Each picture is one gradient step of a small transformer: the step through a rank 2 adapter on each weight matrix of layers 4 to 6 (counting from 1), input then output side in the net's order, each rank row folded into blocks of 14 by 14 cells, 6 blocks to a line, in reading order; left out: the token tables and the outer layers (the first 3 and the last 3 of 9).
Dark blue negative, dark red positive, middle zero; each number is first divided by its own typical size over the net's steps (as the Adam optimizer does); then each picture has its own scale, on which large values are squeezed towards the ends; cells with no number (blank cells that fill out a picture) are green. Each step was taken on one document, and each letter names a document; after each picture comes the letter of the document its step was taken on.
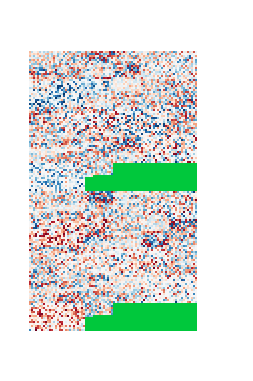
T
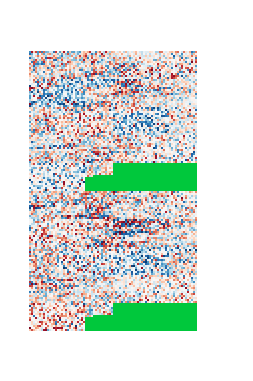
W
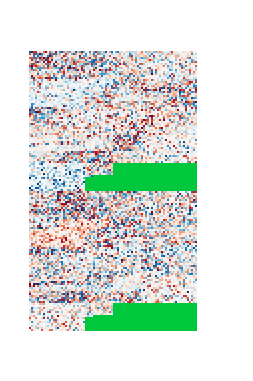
W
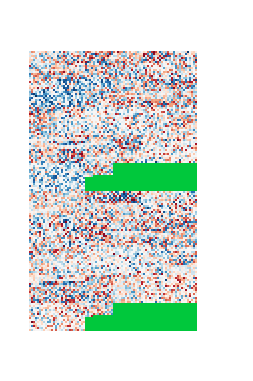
T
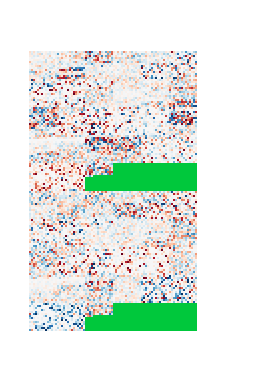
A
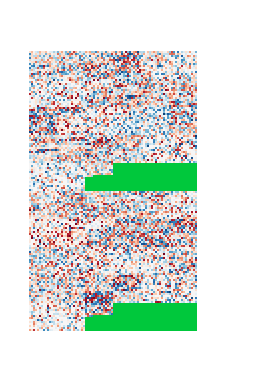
T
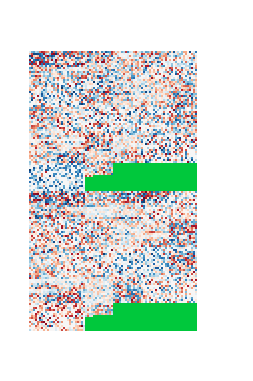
T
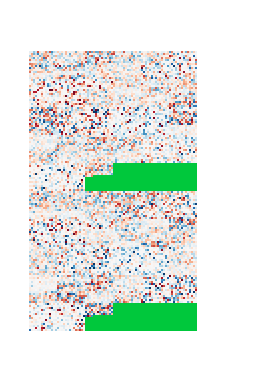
A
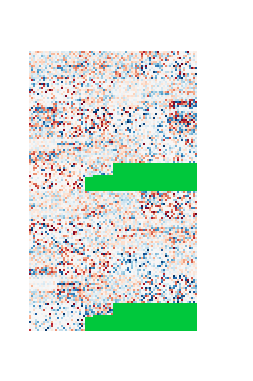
A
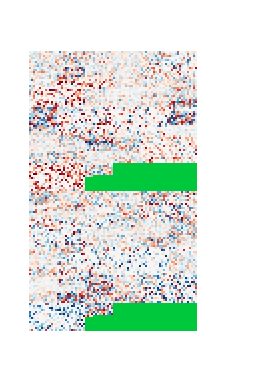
A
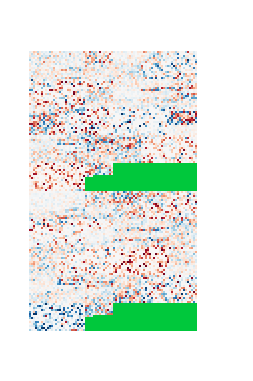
A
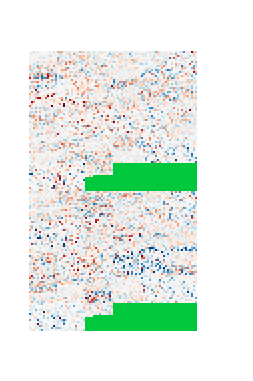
W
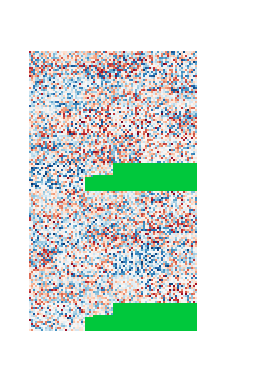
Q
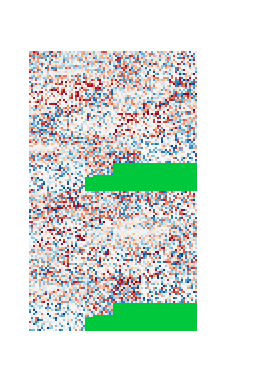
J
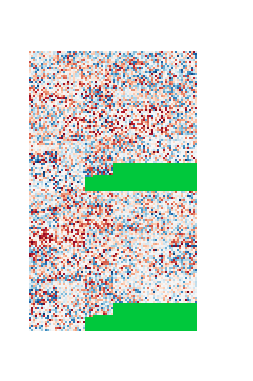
W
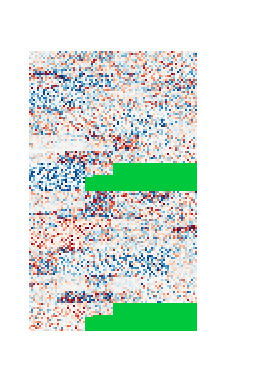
W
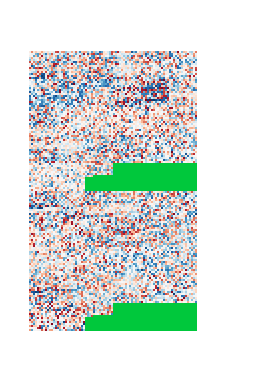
Q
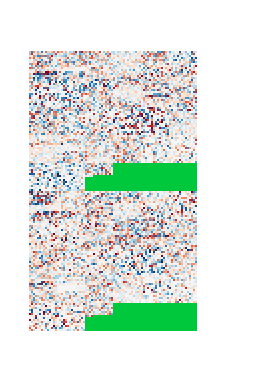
W
